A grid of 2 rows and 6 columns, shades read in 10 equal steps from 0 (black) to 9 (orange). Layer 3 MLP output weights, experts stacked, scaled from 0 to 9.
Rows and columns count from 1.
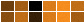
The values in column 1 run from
4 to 5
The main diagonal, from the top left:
4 7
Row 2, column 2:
7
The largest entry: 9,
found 2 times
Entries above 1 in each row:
5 6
